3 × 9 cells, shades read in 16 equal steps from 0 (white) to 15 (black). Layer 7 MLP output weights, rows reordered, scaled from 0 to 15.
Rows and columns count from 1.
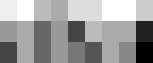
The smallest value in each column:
1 0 4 5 2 2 0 0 3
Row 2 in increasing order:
4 5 5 5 6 6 9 11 13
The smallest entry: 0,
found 3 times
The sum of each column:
18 10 22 17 21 16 10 12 31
